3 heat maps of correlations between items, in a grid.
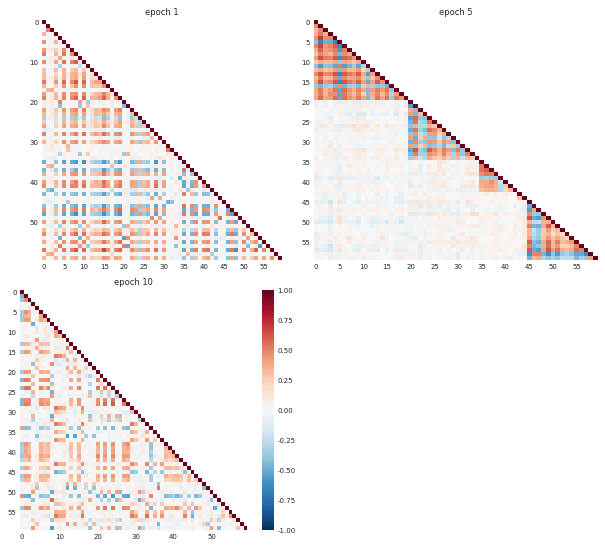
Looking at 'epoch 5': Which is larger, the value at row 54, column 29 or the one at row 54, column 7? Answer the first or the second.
the second
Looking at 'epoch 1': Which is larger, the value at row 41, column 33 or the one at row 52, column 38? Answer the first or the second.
the second
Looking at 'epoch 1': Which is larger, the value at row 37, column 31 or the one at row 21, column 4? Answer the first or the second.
the first
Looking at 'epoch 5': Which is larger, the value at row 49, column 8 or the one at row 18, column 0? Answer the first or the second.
the second
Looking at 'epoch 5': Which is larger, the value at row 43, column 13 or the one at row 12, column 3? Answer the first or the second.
the second
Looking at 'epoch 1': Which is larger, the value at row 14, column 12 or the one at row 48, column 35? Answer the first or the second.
the second
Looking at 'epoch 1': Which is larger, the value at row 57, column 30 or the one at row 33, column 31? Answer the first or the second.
the first
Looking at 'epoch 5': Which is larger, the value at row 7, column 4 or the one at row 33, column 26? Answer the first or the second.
the first
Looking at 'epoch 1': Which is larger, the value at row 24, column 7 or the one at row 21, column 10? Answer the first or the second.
the second
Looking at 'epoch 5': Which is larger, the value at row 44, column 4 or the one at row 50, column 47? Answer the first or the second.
the first
